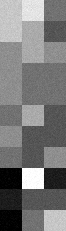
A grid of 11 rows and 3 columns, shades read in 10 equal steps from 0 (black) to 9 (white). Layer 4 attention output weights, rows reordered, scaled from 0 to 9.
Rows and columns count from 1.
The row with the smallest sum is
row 10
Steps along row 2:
down down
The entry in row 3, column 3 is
5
